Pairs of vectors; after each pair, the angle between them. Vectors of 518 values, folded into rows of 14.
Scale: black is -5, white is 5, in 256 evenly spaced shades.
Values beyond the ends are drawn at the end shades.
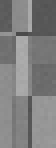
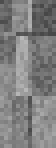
nearly parallel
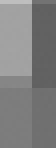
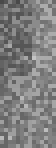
partly opposed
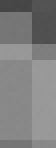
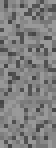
orthogonal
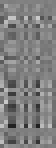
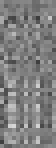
nearly opposite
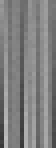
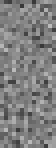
orthogonal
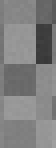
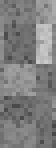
nearly opposite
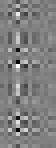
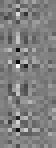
nearly parallel
